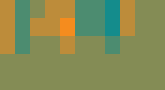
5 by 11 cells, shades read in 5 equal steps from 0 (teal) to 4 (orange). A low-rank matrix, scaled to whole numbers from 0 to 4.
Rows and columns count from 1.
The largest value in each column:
3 2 3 3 4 2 2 2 3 2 2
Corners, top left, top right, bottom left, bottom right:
3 2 2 2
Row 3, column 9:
2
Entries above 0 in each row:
10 10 11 11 11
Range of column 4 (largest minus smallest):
1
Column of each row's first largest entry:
1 5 1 1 1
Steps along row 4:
same same same same same same same same same same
